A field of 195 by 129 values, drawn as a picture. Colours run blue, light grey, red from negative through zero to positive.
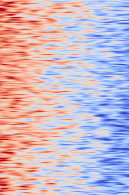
Streaks run across, left to right. The top left is the ninth with the highest average. Values rise toward the left.
